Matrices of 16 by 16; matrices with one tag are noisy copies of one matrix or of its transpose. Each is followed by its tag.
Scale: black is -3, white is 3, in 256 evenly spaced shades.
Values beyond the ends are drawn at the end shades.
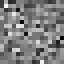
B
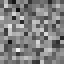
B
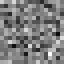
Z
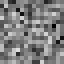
B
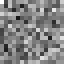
Z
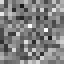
Z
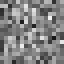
B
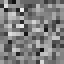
B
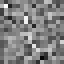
B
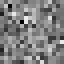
B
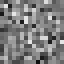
B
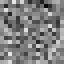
Z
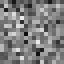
B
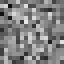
B
